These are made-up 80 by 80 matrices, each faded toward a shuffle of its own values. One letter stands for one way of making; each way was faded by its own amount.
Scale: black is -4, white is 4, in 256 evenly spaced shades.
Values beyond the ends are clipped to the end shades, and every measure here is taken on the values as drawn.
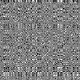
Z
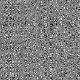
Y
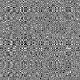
Z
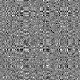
Z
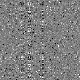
Y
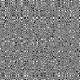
Z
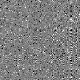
Y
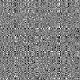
Z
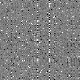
Y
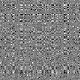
Z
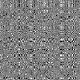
Z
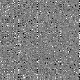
Y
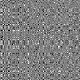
Z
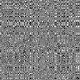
Z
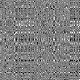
Z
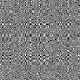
Z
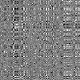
Z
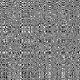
Z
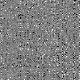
Y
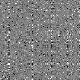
Y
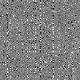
Y
